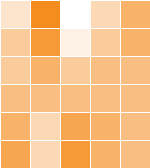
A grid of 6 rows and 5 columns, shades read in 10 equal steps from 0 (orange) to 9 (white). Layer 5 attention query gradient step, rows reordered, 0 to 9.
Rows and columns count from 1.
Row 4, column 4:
4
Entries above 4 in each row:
3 3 2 0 1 1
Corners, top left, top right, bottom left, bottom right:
7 3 2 4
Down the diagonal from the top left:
7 1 5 4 4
